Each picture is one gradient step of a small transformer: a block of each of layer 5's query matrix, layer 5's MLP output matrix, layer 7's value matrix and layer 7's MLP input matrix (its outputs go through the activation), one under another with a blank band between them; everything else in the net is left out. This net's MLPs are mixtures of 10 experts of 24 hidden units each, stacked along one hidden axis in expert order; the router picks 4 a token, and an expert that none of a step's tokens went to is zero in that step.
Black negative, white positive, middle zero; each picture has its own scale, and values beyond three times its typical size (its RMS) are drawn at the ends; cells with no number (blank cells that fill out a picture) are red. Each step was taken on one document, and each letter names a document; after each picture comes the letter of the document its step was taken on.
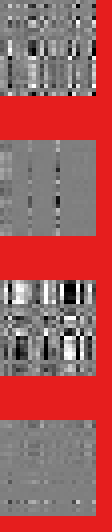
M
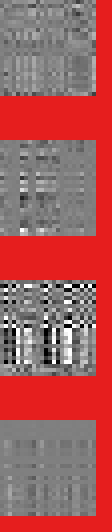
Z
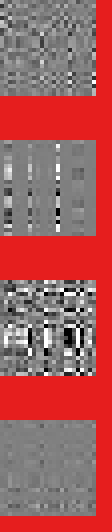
M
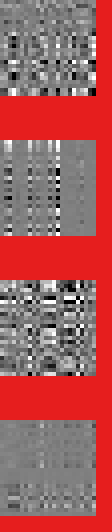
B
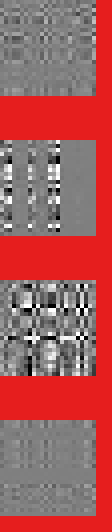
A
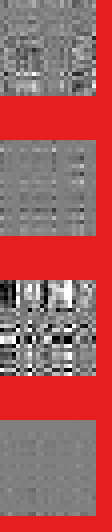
Z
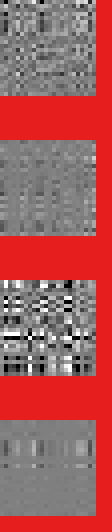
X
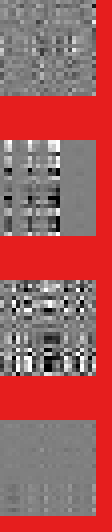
B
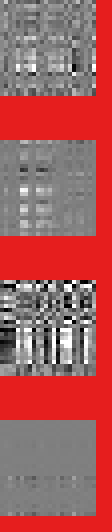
Z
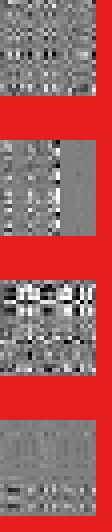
B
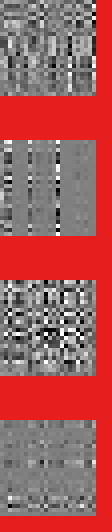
M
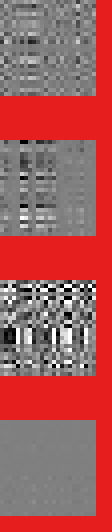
Z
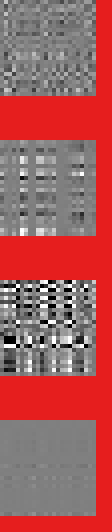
Z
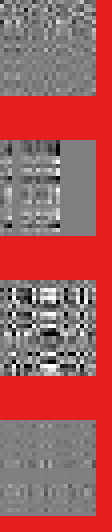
A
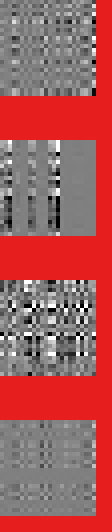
A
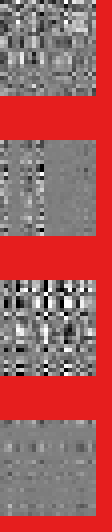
X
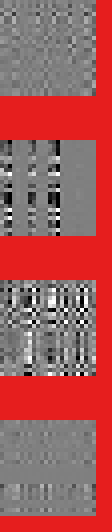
A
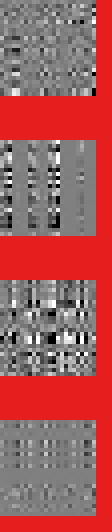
A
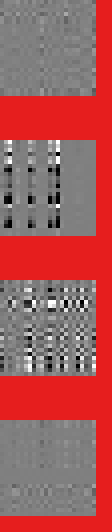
A
